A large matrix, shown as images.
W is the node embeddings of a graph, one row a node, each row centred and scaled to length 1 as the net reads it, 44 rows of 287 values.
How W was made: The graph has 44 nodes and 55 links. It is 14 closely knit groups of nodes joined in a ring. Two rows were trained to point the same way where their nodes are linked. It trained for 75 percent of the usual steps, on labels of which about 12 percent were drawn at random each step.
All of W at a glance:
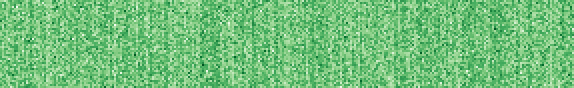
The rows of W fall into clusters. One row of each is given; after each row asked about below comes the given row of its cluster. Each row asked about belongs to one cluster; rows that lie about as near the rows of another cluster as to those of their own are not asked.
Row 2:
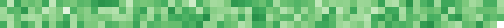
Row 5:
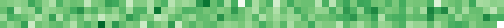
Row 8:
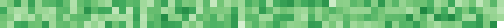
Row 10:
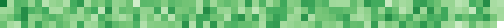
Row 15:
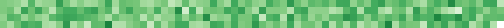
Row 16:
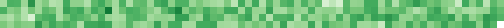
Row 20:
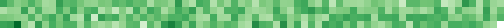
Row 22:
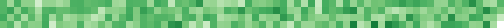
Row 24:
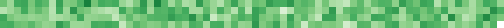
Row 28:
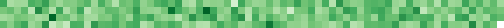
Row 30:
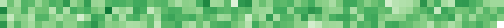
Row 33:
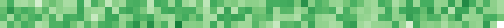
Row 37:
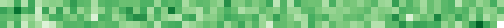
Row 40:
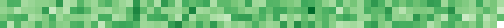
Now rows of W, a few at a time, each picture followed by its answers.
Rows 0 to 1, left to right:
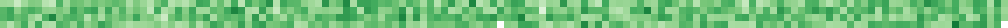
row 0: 5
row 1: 40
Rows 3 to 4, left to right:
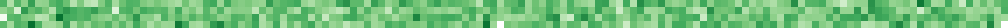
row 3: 15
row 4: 16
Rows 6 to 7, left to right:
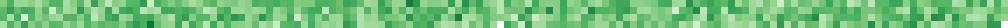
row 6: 33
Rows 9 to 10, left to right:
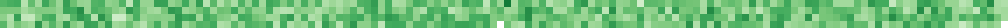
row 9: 16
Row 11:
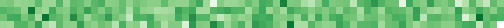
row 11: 5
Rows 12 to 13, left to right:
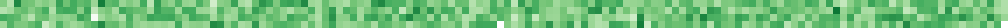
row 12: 24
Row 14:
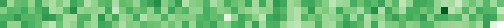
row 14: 10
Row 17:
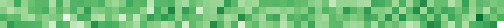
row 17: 24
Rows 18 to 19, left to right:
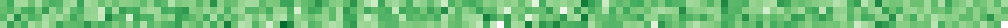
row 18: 33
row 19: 37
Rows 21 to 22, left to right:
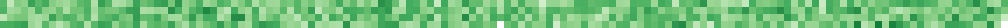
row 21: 28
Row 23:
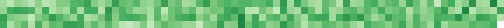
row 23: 37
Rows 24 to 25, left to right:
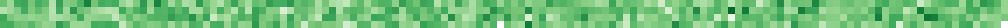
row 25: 15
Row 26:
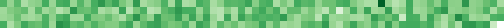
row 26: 2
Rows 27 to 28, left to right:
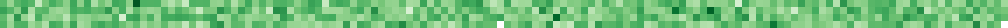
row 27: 30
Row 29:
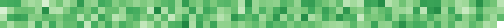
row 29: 40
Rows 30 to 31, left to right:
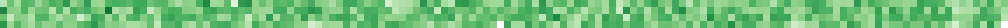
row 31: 10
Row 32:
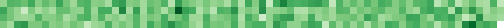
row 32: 8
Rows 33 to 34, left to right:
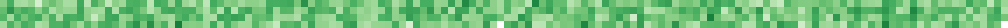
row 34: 28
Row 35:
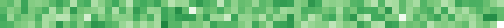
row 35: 30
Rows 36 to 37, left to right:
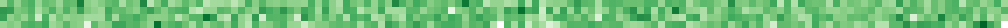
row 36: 22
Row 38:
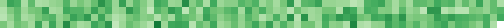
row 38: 16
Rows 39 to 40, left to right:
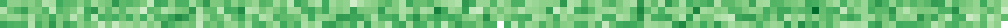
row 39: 20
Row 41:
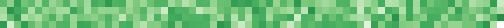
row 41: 2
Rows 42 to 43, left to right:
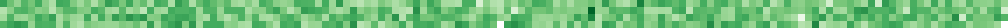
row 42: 20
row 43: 28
